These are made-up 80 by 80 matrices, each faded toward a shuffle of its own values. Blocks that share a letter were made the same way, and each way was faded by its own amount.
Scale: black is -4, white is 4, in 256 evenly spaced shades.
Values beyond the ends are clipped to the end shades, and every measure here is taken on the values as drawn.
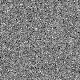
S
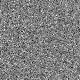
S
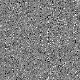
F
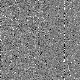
F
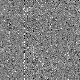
F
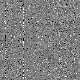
F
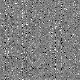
F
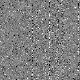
F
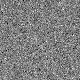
S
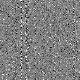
F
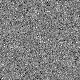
S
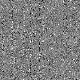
F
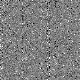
F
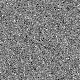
S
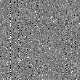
F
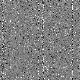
F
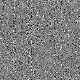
F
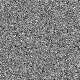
S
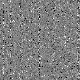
F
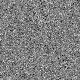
S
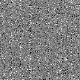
F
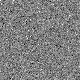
S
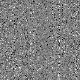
F
